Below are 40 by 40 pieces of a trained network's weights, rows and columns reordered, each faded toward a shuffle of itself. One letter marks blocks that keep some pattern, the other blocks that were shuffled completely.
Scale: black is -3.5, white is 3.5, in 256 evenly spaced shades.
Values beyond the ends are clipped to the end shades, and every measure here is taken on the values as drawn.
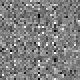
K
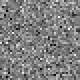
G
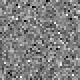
G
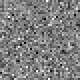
G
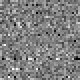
K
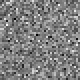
G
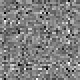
K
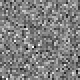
G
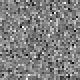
G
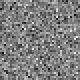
G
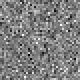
G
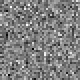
G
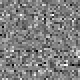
K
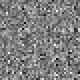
K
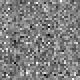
K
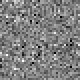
K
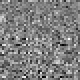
K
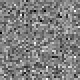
K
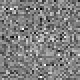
K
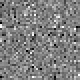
K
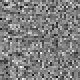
K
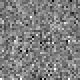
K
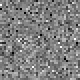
G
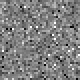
G
